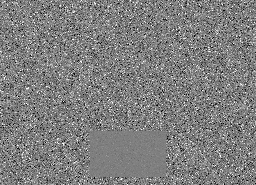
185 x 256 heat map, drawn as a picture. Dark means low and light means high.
Odd patch: calmer, in the bottom middle. Calmest part: bottom middle. Grain: fine.
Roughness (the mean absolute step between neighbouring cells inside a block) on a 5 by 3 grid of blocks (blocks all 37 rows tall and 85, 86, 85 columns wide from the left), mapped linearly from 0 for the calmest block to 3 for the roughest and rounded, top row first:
3 3 3
3 3 3
3 3 3
3 1 3
3 0 3
